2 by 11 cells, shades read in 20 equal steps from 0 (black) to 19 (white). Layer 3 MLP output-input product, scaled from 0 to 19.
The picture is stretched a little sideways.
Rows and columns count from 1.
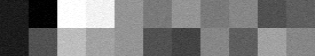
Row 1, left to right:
2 0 19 18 11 9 11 9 10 6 7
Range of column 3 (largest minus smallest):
5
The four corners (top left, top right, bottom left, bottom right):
2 7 2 10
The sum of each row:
102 95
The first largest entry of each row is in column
3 3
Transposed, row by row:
2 2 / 0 6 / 19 14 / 18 12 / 11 11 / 9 6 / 11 5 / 9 10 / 10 7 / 6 12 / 7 10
